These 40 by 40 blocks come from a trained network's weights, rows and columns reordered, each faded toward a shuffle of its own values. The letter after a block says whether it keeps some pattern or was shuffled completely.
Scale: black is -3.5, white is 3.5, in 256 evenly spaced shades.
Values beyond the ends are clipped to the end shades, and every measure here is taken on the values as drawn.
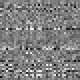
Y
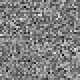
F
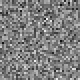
F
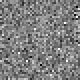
F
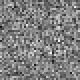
Y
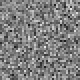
Y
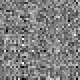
Y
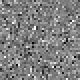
F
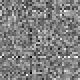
Y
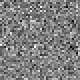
Y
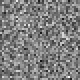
Y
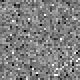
F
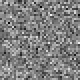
F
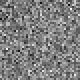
F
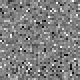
F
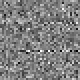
Y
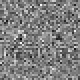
Y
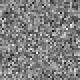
F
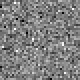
F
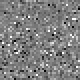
F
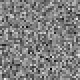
F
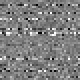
Y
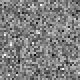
F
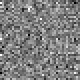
Y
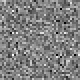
Y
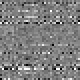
Y
